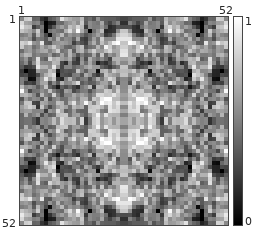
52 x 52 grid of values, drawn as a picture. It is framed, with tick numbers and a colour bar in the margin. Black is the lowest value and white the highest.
Seam: none. Mirror symmetry: left to right and top to bottom. Odd rows or columns: none. Slope: none. Ninth with the highest average: centre.
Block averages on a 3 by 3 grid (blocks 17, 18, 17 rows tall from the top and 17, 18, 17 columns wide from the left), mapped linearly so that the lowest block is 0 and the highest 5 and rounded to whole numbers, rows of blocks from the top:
010 / 151 / 010
